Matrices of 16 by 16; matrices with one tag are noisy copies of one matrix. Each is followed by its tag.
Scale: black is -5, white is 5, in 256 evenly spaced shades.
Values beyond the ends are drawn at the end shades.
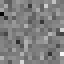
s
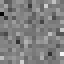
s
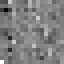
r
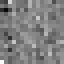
r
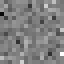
s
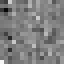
r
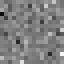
s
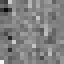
r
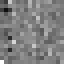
r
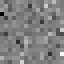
s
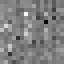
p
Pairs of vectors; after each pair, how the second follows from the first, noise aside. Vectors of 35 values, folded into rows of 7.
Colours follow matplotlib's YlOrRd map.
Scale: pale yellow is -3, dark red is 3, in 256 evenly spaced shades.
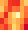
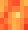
shrunk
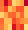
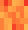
shrunk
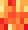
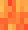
shrunk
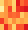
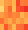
shrunk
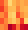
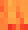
shrunk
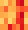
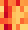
reversed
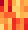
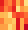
reversed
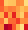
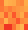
shrunk
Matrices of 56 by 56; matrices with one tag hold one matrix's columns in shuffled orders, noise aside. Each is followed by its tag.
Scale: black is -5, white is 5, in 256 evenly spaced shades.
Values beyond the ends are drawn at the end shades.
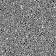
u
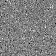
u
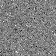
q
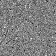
u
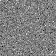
q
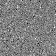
u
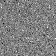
u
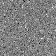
u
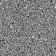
u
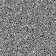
q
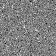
u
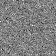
q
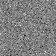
q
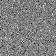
u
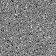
u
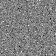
q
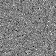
q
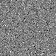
q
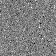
u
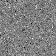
u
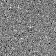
u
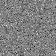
q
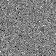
q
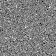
u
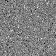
u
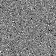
q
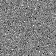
q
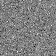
q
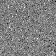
u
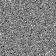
q
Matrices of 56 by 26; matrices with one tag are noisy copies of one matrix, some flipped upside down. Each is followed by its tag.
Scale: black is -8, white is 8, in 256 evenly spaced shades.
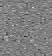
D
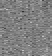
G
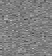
D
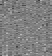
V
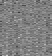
V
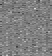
V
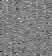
V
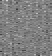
V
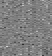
G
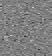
D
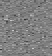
D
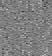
G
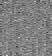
V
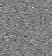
D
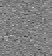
D
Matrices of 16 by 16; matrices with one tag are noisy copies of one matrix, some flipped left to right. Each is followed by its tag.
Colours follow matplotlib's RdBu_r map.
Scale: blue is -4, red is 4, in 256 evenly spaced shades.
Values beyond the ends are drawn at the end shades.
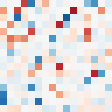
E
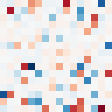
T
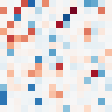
E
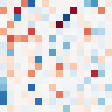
E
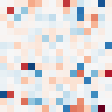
T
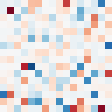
T
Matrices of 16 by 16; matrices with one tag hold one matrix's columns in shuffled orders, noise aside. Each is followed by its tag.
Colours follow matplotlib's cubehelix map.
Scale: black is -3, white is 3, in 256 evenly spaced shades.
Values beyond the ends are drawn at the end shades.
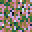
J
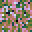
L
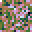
J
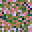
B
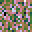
J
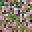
L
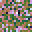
B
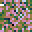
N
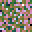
N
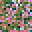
N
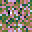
B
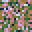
N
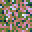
L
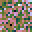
N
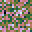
B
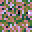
B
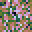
J
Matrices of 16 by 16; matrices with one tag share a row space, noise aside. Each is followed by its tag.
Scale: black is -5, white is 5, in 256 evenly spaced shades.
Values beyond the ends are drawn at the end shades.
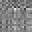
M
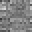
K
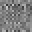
M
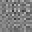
M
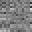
K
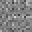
M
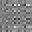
M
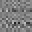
M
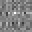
M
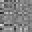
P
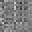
P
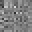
P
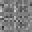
P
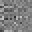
P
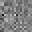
P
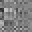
P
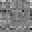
K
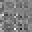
P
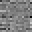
K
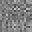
M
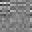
K
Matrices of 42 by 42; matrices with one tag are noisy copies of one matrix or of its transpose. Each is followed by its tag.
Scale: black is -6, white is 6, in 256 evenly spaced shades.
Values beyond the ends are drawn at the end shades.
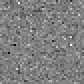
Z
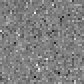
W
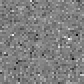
W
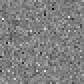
Z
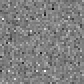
Z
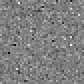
Z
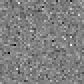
Z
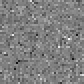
W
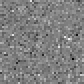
W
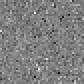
W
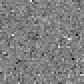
W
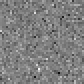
W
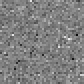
W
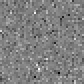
W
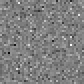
Z
